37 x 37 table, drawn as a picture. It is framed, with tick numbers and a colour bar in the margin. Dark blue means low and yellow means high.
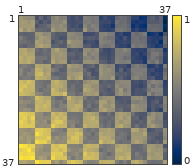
Ninth with the highest average: bottom left. Grain: checkered. Slope: up to the bottom left. Lone odd cells: none. Ninth with the lowest average: top right.
